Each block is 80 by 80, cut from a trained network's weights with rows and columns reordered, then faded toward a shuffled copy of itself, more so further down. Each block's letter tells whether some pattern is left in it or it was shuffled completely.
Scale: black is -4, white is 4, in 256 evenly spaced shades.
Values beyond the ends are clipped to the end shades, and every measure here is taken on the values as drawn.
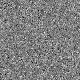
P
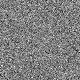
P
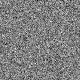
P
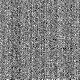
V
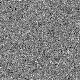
P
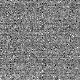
V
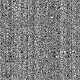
V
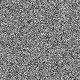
P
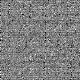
V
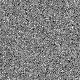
P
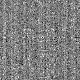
V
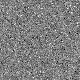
P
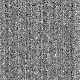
V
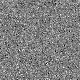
P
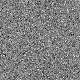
P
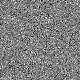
P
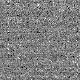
V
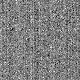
V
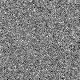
P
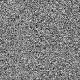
V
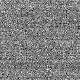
V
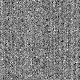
V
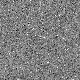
P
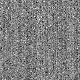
V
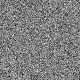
P
